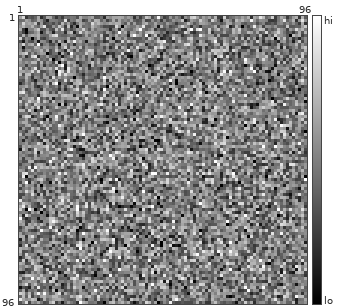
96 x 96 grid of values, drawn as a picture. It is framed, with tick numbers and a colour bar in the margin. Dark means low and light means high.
Overall the values sit about 50% of the way up the scale. The histogram is bell-shaped. No overall slope runs across the table. Neither half mirrors the other. No row or column stands out. No seam splits the table. The grain is fine, like static.
